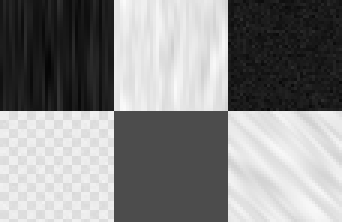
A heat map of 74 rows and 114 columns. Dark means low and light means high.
The table splits into 2 rows of 3 panels. Panel 1,1: very low, streaked downward, faint in contrast. Panel 1,2: very high, streaked downward, faint in contrast. Panel 1,3: very low, fine-grained, faint in contrast. Panel 2,1: very high, checkered, faint in contrast. Panel 2,2: low, flat. Panel 2,3: very high, slanting down to the right, faint in contrast.
